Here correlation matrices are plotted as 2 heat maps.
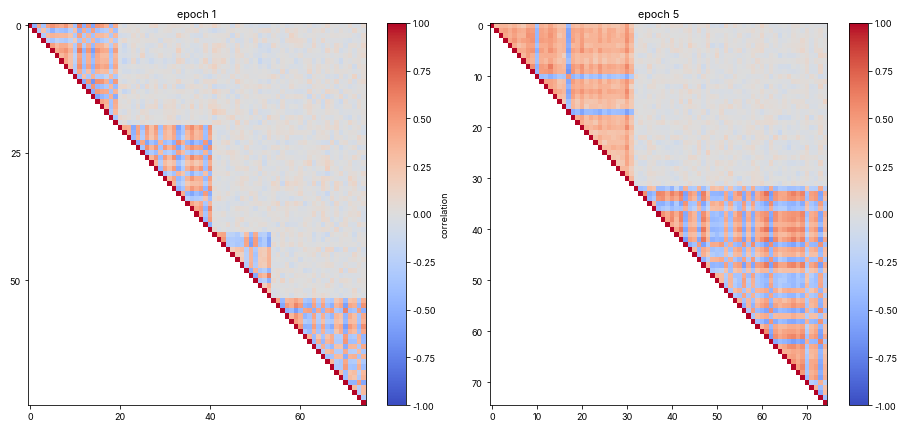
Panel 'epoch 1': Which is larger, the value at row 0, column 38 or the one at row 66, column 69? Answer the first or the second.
the first
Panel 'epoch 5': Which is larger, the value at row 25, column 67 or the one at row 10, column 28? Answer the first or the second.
the first
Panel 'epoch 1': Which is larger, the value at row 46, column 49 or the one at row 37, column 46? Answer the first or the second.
the first
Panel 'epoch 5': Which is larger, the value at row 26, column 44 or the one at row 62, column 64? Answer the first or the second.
the first
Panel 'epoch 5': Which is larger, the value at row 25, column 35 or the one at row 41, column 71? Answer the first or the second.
the second
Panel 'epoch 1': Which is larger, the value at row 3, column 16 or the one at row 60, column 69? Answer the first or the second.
the second
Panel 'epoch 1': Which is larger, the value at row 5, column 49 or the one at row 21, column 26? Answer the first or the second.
the second
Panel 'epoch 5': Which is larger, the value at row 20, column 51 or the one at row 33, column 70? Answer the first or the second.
the first
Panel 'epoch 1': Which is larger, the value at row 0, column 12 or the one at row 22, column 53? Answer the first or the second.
the second
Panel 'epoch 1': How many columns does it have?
75
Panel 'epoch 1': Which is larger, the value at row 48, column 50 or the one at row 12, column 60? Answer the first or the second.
the first
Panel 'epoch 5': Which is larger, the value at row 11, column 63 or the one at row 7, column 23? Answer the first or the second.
the second
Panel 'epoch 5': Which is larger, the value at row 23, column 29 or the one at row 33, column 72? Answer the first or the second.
the second
